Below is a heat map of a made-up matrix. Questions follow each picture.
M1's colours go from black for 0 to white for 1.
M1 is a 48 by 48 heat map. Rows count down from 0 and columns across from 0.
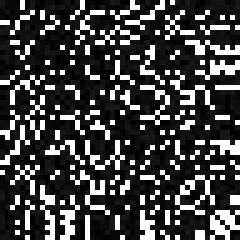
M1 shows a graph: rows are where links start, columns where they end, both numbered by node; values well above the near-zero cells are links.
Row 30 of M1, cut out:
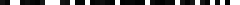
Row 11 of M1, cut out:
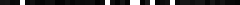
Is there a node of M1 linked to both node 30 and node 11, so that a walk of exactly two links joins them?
no
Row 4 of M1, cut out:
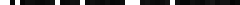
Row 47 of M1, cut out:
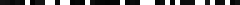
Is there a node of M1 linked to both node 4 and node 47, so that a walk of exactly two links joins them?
no
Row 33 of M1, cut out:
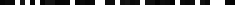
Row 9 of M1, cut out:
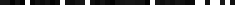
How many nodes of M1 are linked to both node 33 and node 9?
5
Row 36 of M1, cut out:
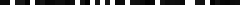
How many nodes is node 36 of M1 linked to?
11
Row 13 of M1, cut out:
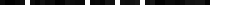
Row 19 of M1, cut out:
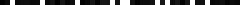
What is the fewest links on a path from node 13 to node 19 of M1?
3
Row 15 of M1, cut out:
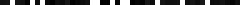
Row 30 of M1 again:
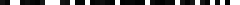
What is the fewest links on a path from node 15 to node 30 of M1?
2
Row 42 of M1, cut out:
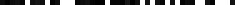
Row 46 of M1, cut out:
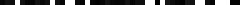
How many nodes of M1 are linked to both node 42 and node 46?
8
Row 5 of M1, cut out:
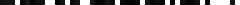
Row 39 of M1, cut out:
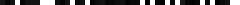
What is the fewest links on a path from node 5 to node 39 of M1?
2
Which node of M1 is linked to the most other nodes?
node 17
